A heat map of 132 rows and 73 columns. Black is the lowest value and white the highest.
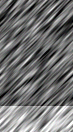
Ninth with the highest average: bottom right. Seam: horizontal, 80% of the way down, the bottom part higher. Grain: diagonal, up to the right.
